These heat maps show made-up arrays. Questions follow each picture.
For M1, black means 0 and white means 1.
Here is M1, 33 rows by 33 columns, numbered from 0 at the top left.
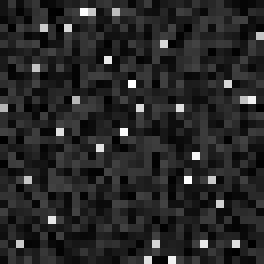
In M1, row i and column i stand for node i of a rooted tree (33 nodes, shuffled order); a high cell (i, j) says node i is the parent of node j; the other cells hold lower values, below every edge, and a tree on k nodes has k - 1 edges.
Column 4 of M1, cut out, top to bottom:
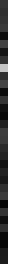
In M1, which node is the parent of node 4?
8
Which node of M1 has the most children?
30
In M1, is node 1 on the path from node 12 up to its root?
yes
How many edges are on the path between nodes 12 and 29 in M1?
2
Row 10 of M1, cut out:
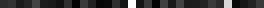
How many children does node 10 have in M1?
2
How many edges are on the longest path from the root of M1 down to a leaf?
15
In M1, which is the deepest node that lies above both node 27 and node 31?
12
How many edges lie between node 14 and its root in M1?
1
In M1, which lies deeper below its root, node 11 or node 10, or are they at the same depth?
the same depth
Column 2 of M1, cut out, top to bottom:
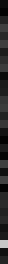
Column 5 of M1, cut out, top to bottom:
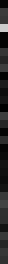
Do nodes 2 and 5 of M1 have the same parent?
no
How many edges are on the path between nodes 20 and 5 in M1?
1
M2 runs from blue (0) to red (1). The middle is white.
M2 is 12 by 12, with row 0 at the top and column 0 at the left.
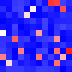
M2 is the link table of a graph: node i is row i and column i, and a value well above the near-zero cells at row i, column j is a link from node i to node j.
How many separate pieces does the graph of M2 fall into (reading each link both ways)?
2
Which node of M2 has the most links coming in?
node 9
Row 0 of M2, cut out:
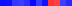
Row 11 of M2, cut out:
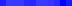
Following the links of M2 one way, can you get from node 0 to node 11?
yes
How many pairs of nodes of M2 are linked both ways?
4
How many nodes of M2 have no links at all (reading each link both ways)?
1
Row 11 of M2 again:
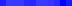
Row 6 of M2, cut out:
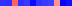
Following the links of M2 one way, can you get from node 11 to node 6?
no
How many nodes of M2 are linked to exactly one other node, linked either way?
3
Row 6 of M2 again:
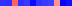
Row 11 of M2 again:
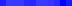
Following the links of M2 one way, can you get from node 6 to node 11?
yes
